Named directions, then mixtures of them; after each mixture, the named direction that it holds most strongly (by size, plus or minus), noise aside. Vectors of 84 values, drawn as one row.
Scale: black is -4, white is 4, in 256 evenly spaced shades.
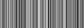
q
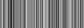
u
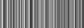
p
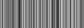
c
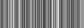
c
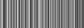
p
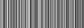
p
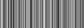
p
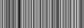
c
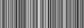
q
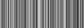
q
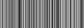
c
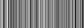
p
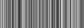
c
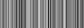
q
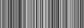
u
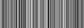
q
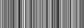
c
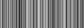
q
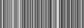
c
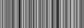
c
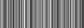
p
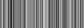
u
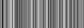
q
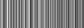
p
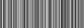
c
